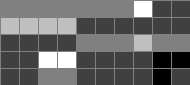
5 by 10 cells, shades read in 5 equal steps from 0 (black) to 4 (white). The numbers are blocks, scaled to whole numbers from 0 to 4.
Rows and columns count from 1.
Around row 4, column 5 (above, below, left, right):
2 1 4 1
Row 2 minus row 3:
2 2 2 2 -1 -1 -1 -2 -1 -1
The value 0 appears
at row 4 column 9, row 4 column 10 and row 5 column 9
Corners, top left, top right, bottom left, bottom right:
2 1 1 1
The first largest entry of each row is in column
8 1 8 3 3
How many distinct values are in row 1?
3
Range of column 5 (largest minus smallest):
1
